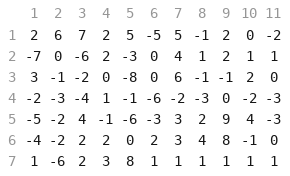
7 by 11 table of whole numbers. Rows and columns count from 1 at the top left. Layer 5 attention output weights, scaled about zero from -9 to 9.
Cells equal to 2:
11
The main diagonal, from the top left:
2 0 -2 1 -6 2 1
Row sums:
21 -5 -2 -25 2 14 14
